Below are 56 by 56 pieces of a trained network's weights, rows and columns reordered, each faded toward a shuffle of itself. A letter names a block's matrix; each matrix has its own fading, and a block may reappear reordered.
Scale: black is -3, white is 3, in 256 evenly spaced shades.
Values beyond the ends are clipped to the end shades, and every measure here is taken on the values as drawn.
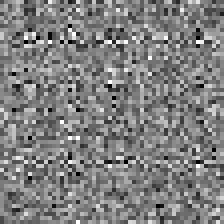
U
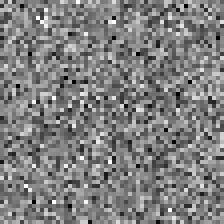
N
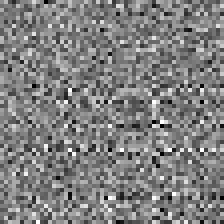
U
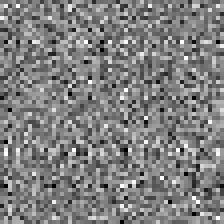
U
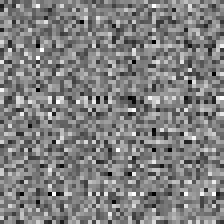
U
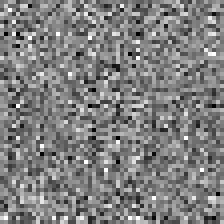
U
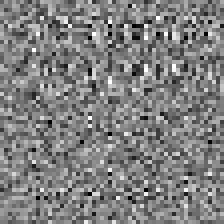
U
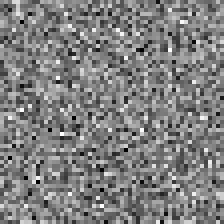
N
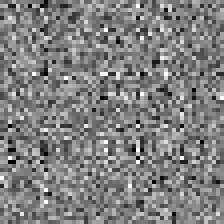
U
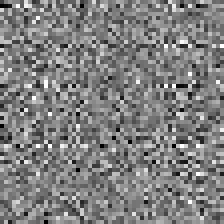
U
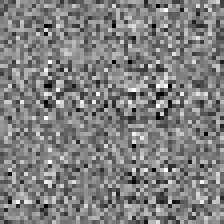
U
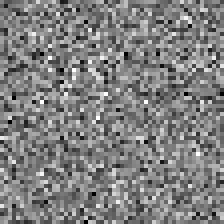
N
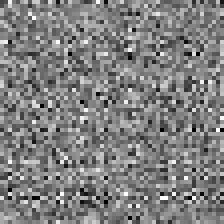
U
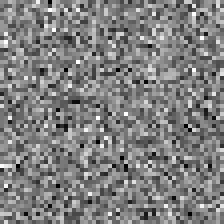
N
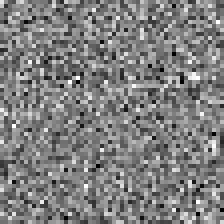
N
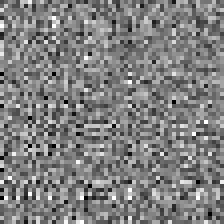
U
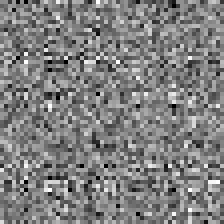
U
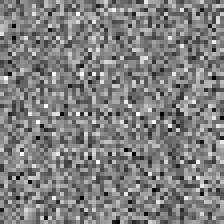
N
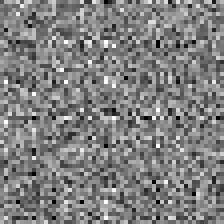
U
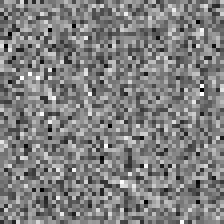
N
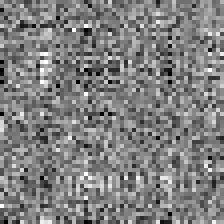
U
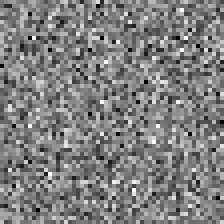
N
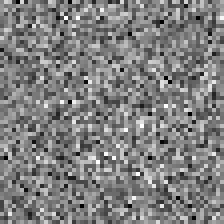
N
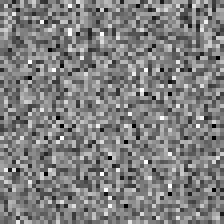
N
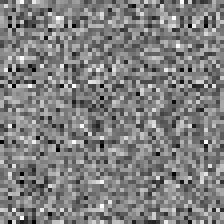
U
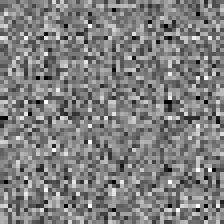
U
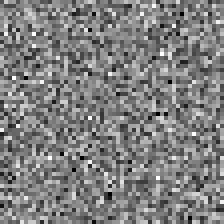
N
